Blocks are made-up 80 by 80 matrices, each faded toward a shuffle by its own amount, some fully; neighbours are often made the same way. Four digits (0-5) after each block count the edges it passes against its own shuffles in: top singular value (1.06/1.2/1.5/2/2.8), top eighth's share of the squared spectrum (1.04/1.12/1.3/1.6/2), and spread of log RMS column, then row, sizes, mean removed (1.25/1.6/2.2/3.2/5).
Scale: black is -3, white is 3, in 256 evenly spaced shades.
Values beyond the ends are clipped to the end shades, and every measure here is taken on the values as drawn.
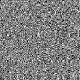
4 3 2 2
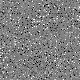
1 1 0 0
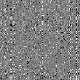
4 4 3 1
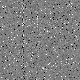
2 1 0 0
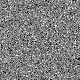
0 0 0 0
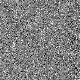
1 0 2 0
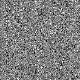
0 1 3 0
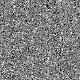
1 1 2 0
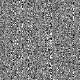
2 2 4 0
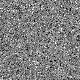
0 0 0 0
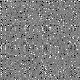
4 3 2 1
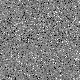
0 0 0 0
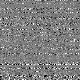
2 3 0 4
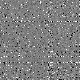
2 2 2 2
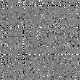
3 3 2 3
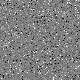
0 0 0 0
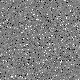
0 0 0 0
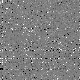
2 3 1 2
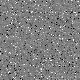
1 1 0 1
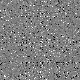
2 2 2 2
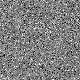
3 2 0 0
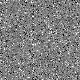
1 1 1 0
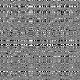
5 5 2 4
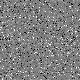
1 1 0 1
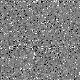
3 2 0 2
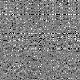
4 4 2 3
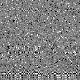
4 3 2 3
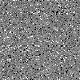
3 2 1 1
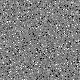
1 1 0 0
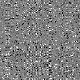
4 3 2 2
